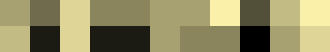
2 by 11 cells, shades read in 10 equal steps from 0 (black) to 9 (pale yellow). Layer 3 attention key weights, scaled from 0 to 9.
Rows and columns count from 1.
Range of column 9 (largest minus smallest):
3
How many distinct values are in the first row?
7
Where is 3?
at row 1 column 9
